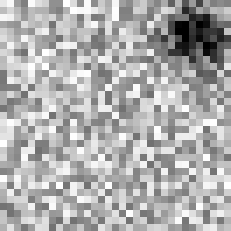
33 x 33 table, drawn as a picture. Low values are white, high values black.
No single row or column stands out from its neighbours. The ninth with the highest average is the top right. Neither half mirrors the other. On average the colour sits 30% of the way up the scale. A single bump stands in the top right.
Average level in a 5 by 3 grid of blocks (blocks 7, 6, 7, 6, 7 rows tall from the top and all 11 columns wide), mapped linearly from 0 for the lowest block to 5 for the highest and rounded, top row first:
0 1 5
0 0 3
0 1 0
0 0 1
0 1 0
